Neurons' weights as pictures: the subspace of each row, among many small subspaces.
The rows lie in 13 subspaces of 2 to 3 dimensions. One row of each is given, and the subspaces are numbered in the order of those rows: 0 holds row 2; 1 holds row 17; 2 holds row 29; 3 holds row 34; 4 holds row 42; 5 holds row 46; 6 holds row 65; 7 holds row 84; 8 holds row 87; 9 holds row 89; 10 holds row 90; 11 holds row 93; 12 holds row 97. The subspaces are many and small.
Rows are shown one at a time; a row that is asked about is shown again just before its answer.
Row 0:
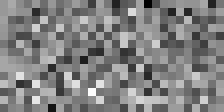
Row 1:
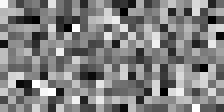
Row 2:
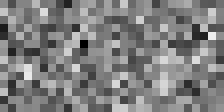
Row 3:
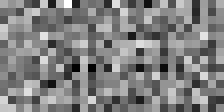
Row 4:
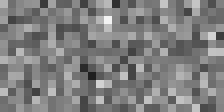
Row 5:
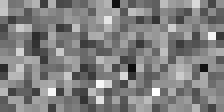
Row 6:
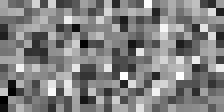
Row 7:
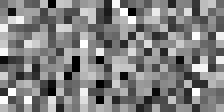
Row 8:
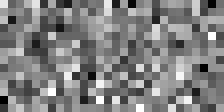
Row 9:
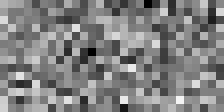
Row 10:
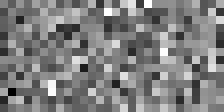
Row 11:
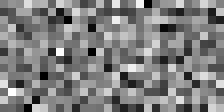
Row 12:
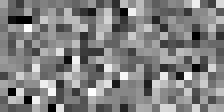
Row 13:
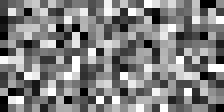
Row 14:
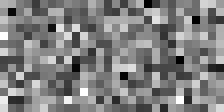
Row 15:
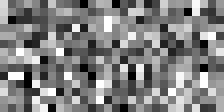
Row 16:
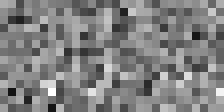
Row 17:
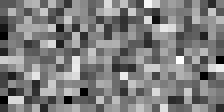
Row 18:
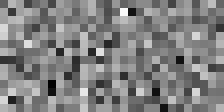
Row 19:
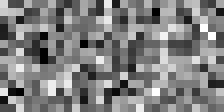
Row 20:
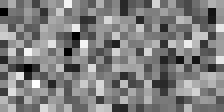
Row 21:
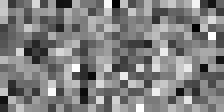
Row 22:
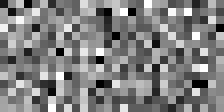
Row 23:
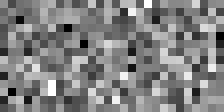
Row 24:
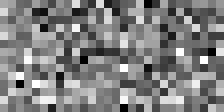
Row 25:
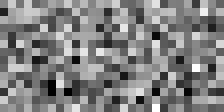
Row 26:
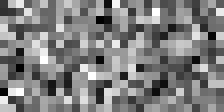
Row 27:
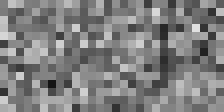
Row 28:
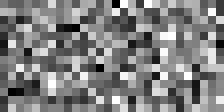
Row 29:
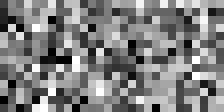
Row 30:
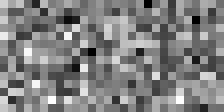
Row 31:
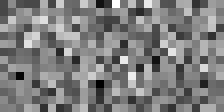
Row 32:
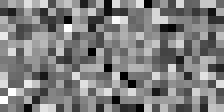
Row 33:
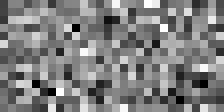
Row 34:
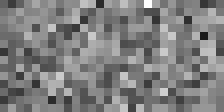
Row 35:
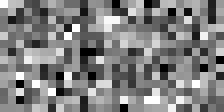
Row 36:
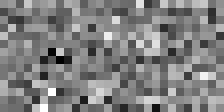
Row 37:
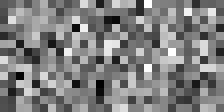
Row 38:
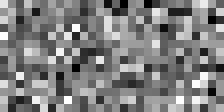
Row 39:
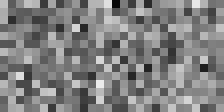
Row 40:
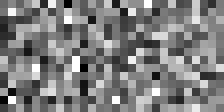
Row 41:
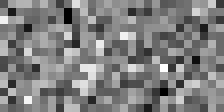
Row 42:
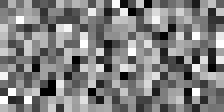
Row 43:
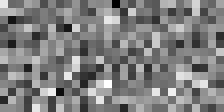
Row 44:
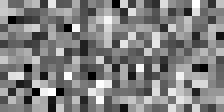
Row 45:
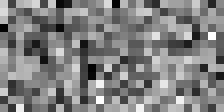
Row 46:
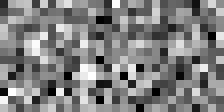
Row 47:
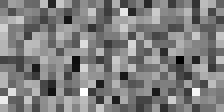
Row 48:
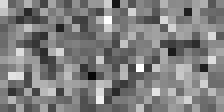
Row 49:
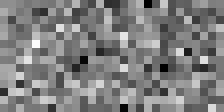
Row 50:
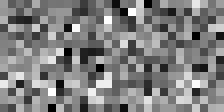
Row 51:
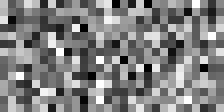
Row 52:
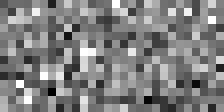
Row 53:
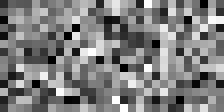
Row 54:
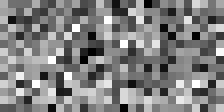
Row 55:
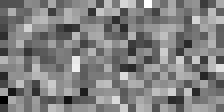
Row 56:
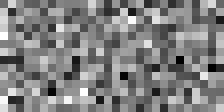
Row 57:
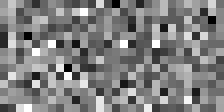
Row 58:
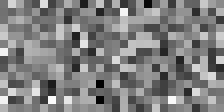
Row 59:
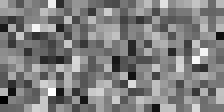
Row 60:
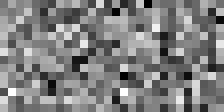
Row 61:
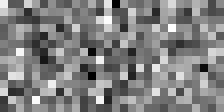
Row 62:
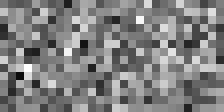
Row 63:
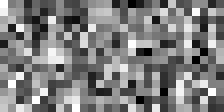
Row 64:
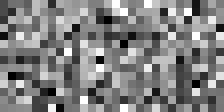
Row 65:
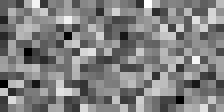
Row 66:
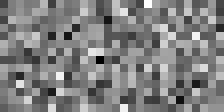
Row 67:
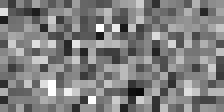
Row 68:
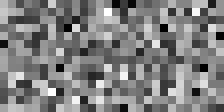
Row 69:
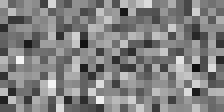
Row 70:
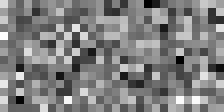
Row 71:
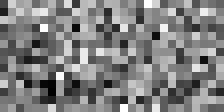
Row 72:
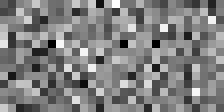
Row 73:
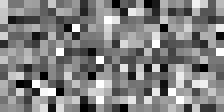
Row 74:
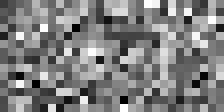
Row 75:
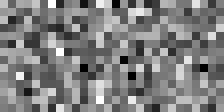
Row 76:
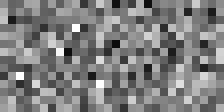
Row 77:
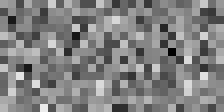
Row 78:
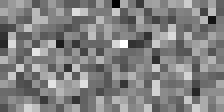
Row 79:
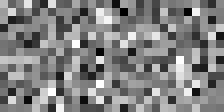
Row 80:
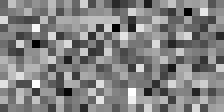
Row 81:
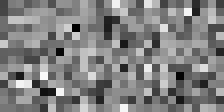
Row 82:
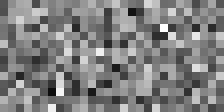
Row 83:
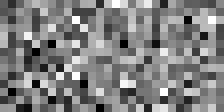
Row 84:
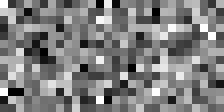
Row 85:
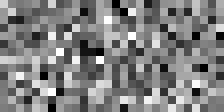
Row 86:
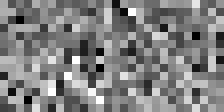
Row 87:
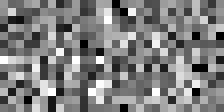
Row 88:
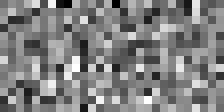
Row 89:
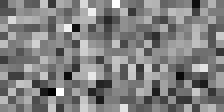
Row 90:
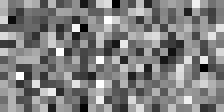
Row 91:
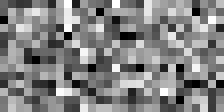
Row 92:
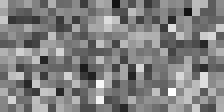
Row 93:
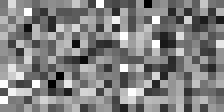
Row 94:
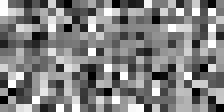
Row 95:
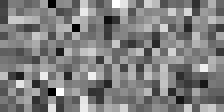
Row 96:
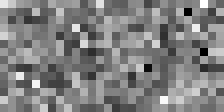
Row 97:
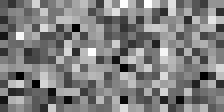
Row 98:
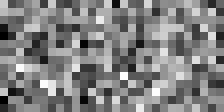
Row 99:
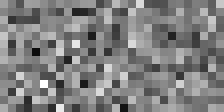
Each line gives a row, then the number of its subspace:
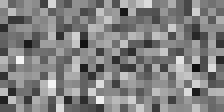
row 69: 12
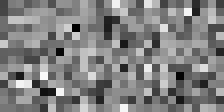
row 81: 9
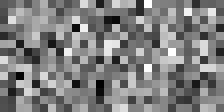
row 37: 10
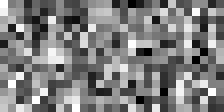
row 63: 2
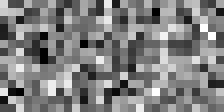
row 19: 7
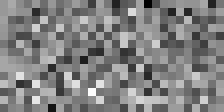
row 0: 11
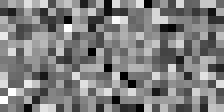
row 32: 2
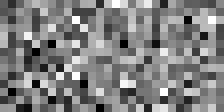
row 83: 3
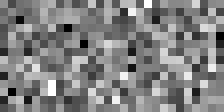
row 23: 4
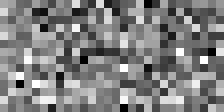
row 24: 11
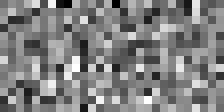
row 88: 6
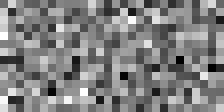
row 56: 1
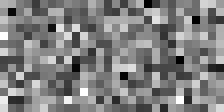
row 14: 1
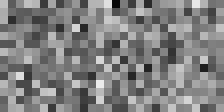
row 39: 10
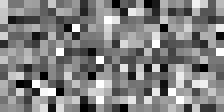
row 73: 9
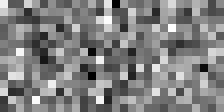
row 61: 7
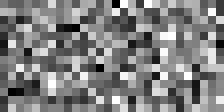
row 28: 3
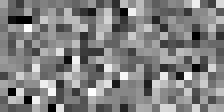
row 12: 3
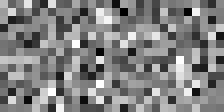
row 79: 12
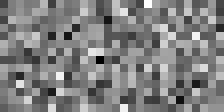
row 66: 8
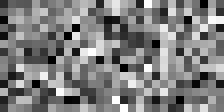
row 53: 8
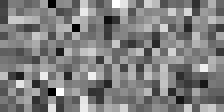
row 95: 9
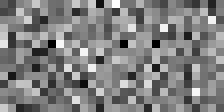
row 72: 3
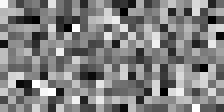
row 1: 2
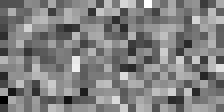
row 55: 8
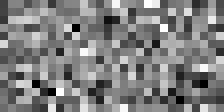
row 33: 9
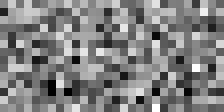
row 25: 11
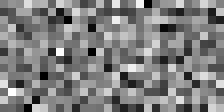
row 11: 2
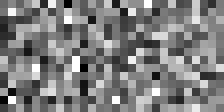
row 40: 6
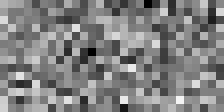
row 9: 12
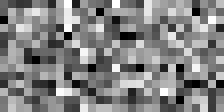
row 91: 6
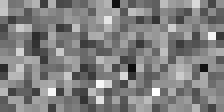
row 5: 5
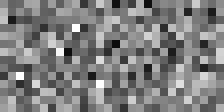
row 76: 10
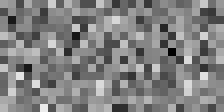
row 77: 0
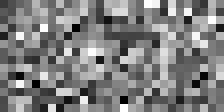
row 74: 12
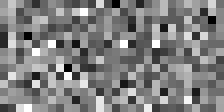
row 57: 3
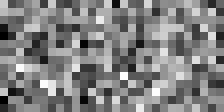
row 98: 5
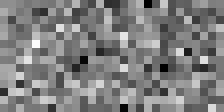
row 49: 11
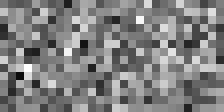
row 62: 0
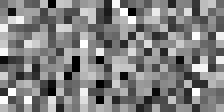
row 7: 8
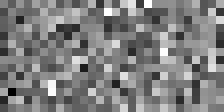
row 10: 4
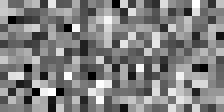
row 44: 9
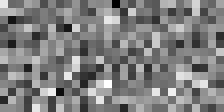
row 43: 9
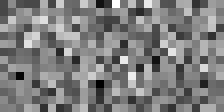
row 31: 0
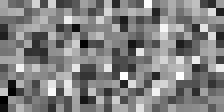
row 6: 5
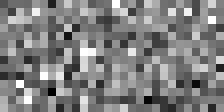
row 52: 6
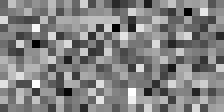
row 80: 11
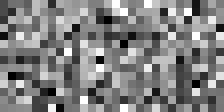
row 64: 12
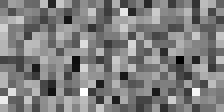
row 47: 8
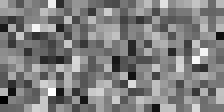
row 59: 2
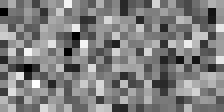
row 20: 0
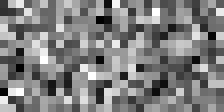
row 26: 7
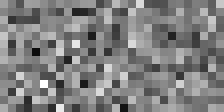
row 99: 3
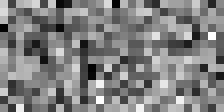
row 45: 0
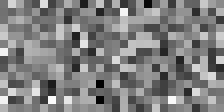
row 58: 12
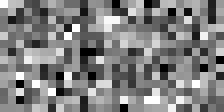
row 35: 6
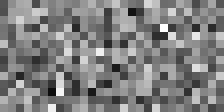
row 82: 11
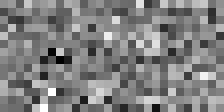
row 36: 2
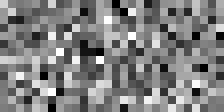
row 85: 8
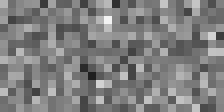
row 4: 5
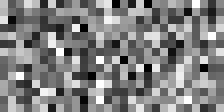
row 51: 10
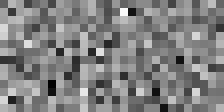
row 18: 1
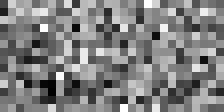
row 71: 11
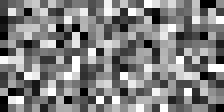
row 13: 1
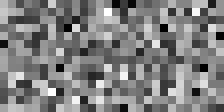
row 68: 2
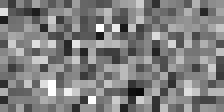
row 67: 11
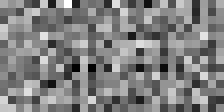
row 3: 6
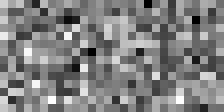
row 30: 6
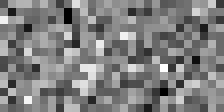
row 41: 6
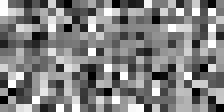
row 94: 2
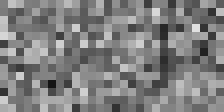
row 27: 7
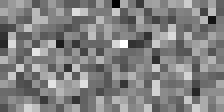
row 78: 3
